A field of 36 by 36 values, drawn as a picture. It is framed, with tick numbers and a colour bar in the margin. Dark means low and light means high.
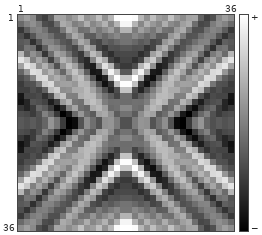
Average level on the scale: 50%. Slope: none. Seam: none. Mirror symmetry: left to right and top to bottom.
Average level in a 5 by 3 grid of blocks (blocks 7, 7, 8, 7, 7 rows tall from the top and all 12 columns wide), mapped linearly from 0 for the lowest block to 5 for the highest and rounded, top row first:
343 | 535 | 040 | 535 | 343
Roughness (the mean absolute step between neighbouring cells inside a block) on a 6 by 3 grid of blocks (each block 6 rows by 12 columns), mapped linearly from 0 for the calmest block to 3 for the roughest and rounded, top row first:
000
131
101
101
131
000
